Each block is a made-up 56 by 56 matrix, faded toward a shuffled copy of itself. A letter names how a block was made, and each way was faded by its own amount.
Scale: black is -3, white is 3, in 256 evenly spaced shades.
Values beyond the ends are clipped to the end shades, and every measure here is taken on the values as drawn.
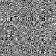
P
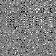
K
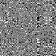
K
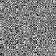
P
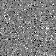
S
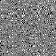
K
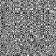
P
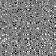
K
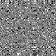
K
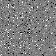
S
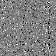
S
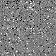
S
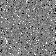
S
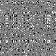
K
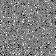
S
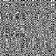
P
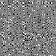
K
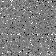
S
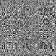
P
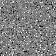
S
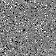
S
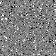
S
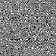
K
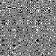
K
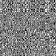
P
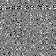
K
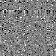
K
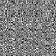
P
